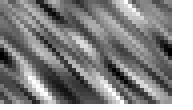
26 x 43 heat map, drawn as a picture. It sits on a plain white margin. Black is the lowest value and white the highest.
The histogram is bell-shaped. Streaks slant down to the right. There is no overall slope. The halves do not mirror each other.
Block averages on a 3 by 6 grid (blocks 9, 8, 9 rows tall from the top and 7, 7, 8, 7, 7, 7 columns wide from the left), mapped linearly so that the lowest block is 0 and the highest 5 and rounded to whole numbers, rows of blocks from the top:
3 3 2 4 5 3 | 2 3 3 2 3 1 | 2 4 0 4 3 3
